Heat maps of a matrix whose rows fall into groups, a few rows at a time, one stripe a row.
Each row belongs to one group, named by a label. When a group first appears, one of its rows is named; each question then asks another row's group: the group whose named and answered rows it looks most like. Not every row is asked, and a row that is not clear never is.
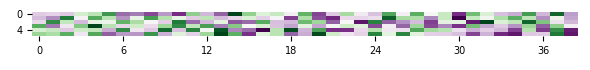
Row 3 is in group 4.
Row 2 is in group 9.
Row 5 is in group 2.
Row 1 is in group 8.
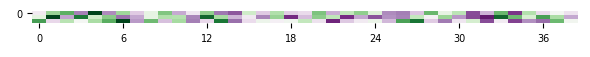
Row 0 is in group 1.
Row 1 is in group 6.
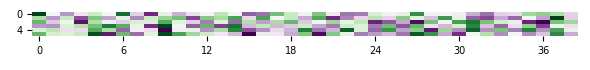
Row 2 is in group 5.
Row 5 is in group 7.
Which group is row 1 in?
2
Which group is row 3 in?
4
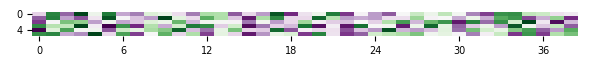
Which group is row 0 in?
6
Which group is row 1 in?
6
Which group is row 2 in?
8
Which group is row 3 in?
7
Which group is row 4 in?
8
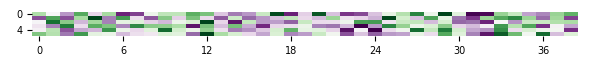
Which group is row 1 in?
7
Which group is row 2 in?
1
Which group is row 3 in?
8
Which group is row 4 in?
6
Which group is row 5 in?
6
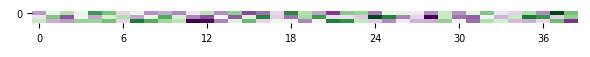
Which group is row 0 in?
4
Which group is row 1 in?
9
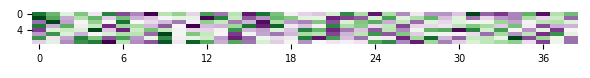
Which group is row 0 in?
4
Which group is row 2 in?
1
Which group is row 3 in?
5
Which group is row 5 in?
1
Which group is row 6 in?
7
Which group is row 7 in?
7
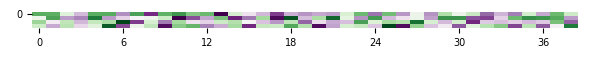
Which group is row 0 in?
4
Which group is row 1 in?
9
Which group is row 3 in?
4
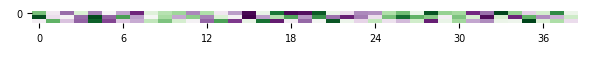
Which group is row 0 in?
6
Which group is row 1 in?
2
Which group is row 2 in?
9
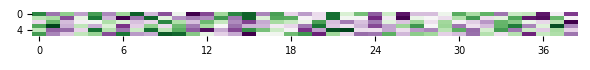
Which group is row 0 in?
5
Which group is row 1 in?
5
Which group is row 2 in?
6
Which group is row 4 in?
5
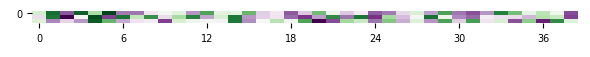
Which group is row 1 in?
7
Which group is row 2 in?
4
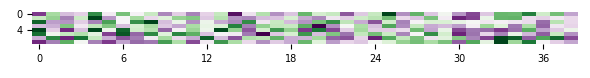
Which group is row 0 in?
9
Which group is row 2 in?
5
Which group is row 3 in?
4
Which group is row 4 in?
2
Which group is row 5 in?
7
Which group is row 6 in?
6
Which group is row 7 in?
8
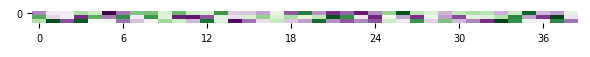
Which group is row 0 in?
8
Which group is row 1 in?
5
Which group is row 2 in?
6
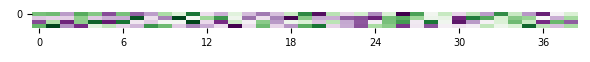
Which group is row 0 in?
7
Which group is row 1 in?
8
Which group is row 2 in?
7
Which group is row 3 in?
9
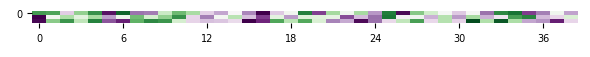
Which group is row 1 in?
8
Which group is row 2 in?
8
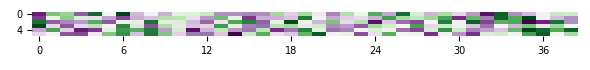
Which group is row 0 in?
1
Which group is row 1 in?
8
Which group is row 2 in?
5
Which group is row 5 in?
9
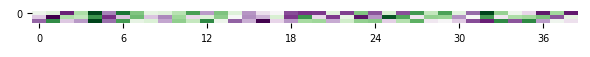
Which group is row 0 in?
7
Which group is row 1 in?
8
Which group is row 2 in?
1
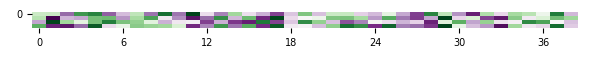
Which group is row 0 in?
7
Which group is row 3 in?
5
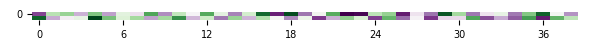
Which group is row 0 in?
9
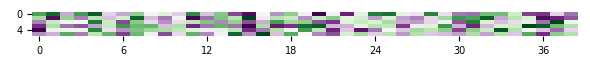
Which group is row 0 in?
7
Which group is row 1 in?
5
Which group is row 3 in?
9
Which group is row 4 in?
8
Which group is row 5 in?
4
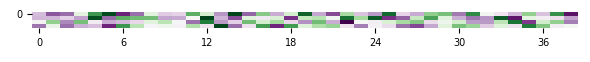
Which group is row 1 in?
1
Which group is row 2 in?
6
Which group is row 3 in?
9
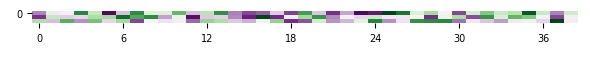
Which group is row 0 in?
8
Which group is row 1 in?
9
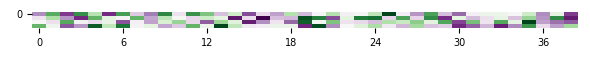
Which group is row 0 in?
7
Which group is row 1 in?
1
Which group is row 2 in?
8
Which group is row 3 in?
2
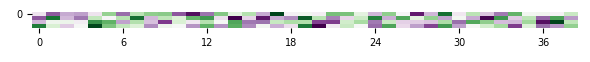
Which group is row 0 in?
5
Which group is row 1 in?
1
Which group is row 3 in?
4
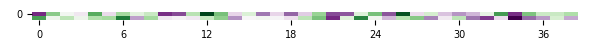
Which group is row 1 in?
2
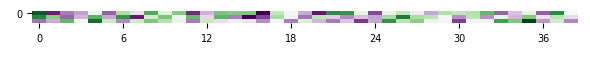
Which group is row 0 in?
5
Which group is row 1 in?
2
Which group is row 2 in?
8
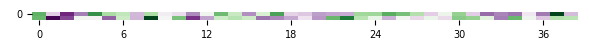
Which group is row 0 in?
2
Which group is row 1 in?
5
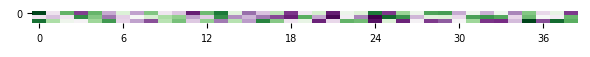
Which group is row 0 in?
2
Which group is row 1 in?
8
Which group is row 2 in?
4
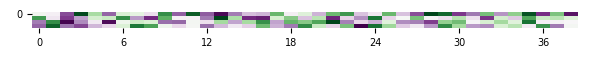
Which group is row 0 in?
7
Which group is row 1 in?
2
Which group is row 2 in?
9
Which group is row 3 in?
9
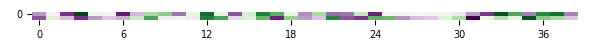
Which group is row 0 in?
6
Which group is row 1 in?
9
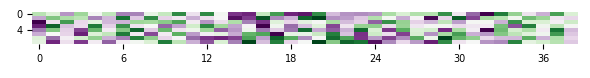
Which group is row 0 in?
6
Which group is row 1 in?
9
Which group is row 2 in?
8
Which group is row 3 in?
1
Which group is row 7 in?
5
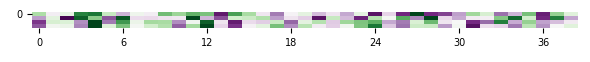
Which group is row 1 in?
7
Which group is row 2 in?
1
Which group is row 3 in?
1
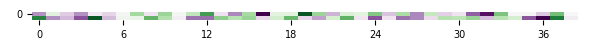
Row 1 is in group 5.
